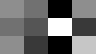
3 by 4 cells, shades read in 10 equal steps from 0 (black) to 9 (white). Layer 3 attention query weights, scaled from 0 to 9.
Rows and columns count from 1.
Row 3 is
5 2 0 7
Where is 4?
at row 1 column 2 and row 2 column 1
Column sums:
14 9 9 14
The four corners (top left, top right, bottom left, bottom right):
5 5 5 7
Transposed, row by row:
5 4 5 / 4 3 2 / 0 9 0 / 5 2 7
